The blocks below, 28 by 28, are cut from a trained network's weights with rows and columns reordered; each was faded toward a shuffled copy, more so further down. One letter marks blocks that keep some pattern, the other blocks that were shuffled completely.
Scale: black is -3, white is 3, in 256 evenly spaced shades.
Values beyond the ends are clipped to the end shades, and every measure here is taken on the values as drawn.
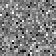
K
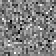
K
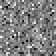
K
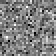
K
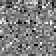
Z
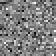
K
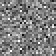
Z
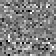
Z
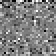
Z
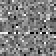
Z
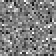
K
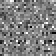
Z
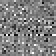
Z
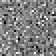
K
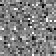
Z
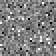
K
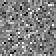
K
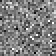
K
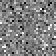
K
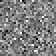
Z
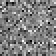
Z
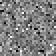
K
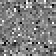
Z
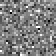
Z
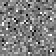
K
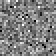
K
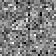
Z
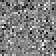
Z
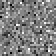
K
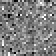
Z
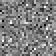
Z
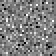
K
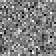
K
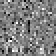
Z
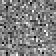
K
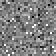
K
